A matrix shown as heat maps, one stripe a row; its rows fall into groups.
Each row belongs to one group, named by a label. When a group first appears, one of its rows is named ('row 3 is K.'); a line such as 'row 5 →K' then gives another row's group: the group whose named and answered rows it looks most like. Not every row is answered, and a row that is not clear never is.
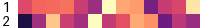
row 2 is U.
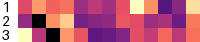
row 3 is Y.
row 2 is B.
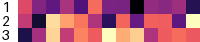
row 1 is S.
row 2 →B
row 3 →U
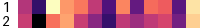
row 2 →B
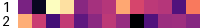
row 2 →S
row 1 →B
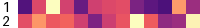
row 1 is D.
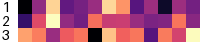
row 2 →D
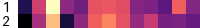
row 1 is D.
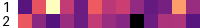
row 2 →S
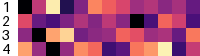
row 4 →Y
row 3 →B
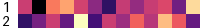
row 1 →B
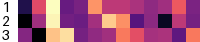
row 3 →B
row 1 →D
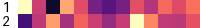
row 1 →Y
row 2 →U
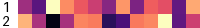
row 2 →Y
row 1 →B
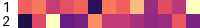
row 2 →D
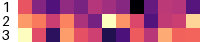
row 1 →S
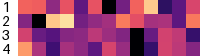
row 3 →S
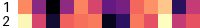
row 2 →Y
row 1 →Y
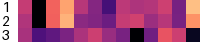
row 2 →B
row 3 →S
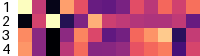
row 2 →D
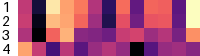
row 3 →B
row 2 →B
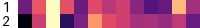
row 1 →D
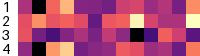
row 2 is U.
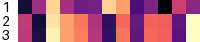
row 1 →D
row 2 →B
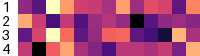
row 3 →D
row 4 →B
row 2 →S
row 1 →B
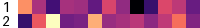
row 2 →D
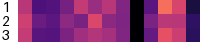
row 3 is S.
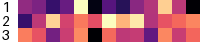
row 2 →U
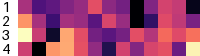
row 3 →Y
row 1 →S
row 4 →B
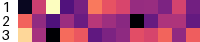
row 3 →Y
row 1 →D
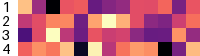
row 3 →D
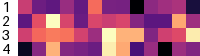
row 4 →D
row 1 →S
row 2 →D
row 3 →U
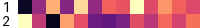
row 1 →U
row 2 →Y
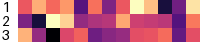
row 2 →B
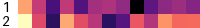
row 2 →Y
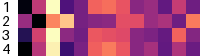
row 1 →D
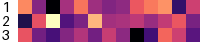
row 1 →Y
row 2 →D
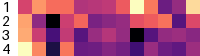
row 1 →U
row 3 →S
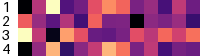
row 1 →D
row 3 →Y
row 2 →S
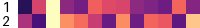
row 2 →B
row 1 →D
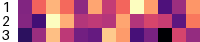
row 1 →U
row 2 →B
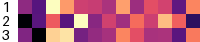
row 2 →U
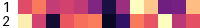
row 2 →Y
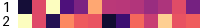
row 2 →Y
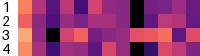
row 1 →S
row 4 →S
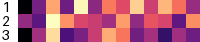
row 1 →U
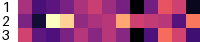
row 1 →S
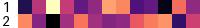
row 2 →Y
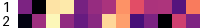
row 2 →D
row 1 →B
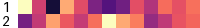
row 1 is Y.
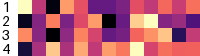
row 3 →Y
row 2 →U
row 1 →Y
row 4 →U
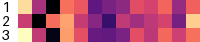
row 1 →Y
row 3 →Y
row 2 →B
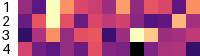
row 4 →S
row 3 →U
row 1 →B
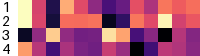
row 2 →Y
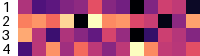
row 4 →U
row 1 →S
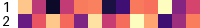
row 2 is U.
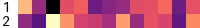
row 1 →Y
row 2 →B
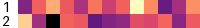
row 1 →U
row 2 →Y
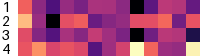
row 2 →Y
